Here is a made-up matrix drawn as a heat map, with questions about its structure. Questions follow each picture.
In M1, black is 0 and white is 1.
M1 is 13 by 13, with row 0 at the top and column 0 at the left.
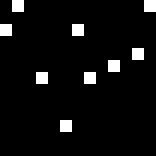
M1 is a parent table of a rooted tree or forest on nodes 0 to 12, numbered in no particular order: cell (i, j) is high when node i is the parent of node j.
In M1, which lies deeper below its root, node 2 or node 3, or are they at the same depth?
node 3
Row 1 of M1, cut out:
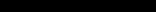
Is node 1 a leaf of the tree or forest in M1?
yes
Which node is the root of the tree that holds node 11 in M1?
4
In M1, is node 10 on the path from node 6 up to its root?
no
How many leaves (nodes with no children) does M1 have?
7
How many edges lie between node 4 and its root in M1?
0
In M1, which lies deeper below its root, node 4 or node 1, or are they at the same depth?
node 1
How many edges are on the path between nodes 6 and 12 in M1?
3
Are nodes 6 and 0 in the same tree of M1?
yes
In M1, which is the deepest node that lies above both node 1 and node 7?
2
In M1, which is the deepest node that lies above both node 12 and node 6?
2
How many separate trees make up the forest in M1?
4
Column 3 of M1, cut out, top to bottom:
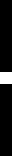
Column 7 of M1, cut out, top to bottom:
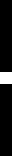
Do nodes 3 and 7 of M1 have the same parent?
yes
